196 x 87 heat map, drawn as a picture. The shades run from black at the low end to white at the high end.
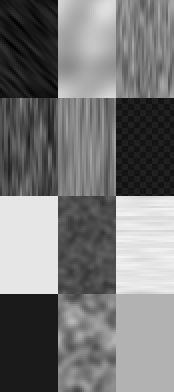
The table splits into 4 rows of 3 panels. Panel 1,1: very low, slanting down to the right, faint in contrast. Panel 1,2: high, smooth. Panel 1,3: middling, streaked downward. Panel 2,1: low, streaked downward. Panel 2,2: middling, streaked downward. Panel 2,3: very low, checkered, faint in contrast. Panel 3,1: very high, flat. Panel 3,2: low, blotchy, faint in contrast. Panel 3,3: very high, streaked across, faint in contrast. Panel 4,1: very low, flat. Panel 4,2: middling, blotchy. Panel 4,3: high, flat.
